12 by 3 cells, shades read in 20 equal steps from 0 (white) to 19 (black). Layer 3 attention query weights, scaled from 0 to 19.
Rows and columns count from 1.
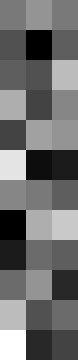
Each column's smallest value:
0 6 4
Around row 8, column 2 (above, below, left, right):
10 11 19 4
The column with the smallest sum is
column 1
